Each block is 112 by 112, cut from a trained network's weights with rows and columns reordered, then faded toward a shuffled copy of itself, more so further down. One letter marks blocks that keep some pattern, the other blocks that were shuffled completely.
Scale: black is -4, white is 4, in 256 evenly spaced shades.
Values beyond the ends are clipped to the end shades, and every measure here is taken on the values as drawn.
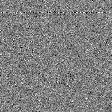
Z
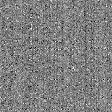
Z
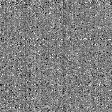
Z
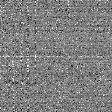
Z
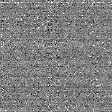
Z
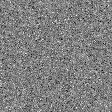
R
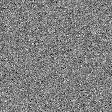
R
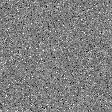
R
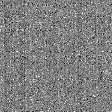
Z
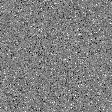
R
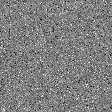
R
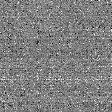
Z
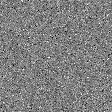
R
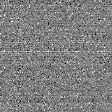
Z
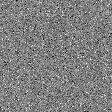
R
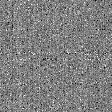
Z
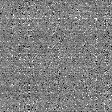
Z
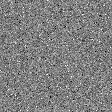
R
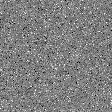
R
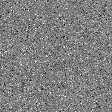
R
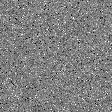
R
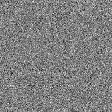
Z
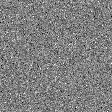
R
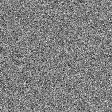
R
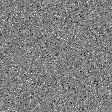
R
